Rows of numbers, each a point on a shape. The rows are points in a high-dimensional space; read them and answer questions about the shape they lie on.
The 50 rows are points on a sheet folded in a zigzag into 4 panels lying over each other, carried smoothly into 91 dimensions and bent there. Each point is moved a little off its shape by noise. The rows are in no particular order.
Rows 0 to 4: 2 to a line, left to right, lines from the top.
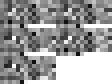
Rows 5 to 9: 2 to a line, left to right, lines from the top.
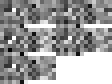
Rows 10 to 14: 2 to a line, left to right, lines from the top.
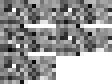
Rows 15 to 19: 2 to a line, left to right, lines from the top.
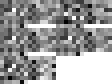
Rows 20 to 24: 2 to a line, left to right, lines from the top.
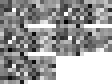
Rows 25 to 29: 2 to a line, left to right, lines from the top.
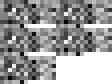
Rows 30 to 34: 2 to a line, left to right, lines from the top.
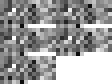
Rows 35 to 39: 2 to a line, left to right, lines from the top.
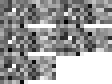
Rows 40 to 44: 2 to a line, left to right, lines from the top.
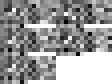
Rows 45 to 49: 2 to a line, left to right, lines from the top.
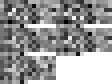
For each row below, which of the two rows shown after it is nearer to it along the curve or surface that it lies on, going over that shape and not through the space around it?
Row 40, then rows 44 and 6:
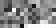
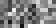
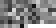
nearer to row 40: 6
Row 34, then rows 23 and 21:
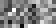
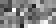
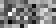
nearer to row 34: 21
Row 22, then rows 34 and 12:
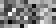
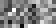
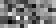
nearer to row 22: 34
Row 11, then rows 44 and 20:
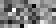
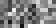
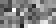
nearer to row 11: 20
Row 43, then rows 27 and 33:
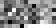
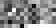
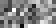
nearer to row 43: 27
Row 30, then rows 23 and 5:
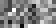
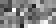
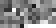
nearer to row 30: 23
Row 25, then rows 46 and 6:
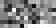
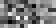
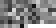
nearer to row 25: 46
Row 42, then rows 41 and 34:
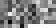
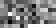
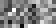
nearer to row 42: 34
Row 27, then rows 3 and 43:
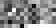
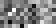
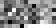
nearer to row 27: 43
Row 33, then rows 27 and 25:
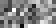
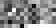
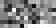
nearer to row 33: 27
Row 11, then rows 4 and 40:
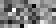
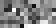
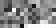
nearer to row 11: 40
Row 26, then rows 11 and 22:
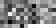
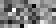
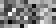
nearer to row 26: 22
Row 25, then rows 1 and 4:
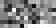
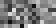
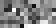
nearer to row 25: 4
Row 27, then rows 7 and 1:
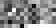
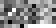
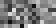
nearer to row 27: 7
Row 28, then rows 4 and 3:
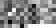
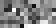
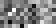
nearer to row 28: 3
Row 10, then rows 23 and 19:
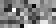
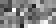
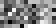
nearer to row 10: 23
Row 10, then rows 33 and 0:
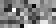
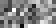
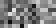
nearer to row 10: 0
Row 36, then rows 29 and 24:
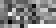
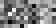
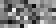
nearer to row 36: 29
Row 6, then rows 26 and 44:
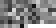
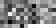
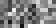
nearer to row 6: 26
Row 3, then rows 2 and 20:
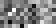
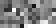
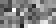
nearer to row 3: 20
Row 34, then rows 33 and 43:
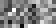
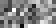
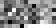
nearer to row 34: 33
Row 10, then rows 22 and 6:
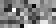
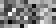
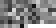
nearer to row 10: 6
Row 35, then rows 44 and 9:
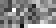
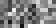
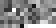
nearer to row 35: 9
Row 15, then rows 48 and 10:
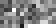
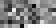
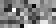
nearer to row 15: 48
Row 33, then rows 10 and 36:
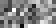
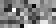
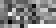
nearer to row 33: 36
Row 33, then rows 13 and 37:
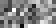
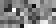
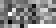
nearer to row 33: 37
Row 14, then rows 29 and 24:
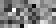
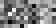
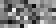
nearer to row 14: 24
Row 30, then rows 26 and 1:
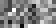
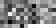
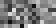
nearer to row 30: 26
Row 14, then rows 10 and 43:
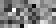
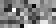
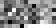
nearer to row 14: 10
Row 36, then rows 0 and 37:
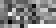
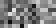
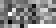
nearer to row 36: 0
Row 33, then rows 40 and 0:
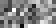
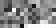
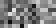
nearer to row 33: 0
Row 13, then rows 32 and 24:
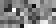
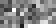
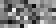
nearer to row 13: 24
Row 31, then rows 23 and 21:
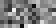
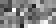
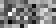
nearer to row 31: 23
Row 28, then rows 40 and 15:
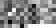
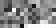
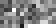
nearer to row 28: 15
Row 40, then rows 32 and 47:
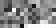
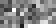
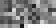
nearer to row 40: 32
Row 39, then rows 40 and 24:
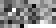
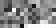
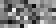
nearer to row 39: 40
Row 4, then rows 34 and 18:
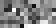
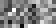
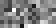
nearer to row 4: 18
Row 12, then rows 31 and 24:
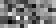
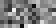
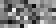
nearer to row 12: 24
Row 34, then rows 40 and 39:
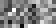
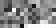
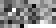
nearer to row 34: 39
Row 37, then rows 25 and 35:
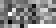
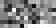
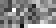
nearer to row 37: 35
